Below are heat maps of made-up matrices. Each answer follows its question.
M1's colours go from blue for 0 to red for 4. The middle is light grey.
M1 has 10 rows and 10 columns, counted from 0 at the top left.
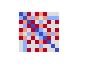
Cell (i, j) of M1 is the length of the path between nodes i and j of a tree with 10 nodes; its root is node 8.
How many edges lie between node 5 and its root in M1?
1
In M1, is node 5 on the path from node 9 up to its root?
no
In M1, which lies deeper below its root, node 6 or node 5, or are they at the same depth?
node 6
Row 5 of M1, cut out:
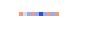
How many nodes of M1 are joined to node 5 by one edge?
4
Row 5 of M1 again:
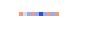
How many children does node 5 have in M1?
3
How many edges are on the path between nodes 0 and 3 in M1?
2
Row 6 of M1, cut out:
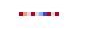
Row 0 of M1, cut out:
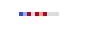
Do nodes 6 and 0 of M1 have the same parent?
no
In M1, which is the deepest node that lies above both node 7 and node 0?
1
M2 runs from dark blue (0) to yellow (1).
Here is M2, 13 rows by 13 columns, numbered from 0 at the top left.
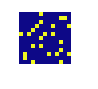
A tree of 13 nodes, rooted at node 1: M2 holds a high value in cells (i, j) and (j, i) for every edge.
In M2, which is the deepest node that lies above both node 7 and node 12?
10
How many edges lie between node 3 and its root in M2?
3
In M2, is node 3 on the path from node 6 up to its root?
yes
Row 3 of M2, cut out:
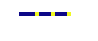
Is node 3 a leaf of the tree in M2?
no
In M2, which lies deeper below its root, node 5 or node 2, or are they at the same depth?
node 2
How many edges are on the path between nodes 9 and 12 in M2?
2
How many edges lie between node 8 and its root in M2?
4
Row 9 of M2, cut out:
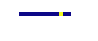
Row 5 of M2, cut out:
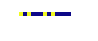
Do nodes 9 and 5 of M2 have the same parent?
no
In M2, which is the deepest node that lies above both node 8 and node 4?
3
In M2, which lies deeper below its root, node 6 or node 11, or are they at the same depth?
node 6
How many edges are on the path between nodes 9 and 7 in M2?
2
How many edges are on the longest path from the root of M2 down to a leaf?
6
